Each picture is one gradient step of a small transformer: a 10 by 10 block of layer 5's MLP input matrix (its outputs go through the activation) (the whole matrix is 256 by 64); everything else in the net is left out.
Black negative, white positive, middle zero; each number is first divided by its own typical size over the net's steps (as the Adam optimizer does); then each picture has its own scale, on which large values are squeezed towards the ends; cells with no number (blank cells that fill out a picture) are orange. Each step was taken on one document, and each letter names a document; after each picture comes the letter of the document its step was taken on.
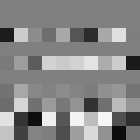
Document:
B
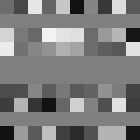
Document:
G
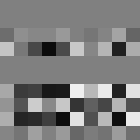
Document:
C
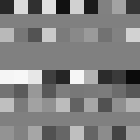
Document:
G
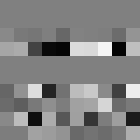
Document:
C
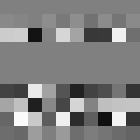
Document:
C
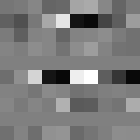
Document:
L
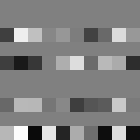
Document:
B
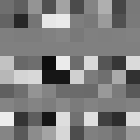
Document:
G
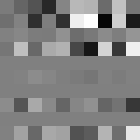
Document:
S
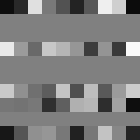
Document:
G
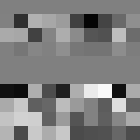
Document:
C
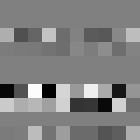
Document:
C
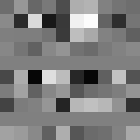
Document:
L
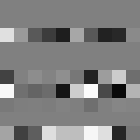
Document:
B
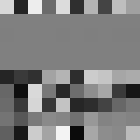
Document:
G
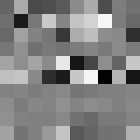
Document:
L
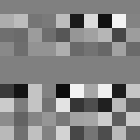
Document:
C
